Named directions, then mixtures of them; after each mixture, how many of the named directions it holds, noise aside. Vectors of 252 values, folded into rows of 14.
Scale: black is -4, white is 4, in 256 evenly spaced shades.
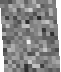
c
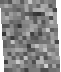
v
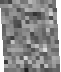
two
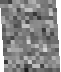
two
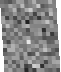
one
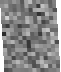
two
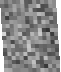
two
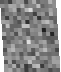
one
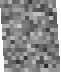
one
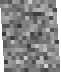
one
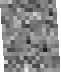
two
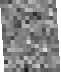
two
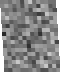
two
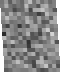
two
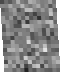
two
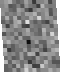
one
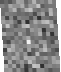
one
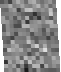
two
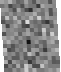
one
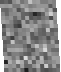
two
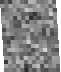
two
